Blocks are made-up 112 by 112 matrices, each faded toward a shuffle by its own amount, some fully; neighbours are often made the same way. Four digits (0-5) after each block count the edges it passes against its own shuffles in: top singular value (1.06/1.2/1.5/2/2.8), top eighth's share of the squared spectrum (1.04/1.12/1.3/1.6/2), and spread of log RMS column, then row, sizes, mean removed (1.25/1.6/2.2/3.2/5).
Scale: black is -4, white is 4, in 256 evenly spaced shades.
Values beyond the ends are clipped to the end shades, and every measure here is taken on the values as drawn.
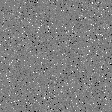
0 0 0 0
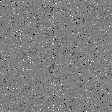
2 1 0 0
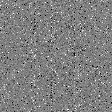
1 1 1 0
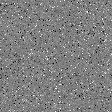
0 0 0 0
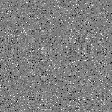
4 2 1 1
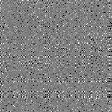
5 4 3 3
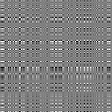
5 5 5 5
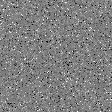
0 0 0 0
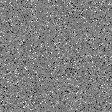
3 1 0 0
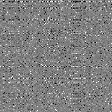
5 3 2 2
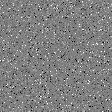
3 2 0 1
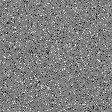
0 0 0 0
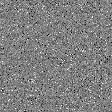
3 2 1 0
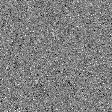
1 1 0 0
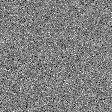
1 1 0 0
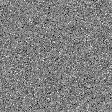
1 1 0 0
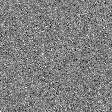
1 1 0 0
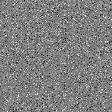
3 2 1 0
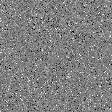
2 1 0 0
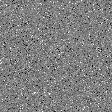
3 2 0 0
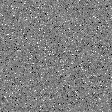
1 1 0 0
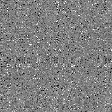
4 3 2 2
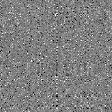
4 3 2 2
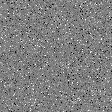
0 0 0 0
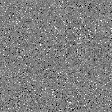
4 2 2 1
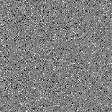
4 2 1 1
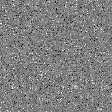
3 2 0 0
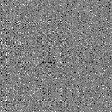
4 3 2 2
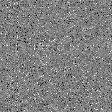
3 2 1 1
